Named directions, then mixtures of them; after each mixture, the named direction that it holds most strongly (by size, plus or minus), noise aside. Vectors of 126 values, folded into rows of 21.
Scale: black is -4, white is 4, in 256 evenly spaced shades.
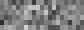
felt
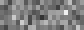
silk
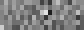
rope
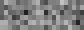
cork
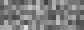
felt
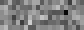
silk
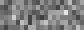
silk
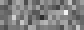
silk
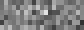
felt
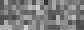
felt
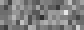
silk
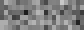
cork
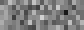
silk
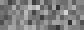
felt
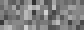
felt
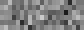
silk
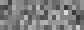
silk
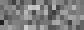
felt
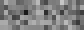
cork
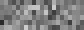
felt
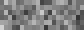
cork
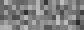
cork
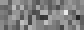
silk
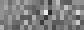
rope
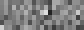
rope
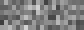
felt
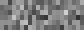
silk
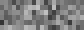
felt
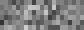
felt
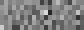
rope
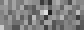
rope
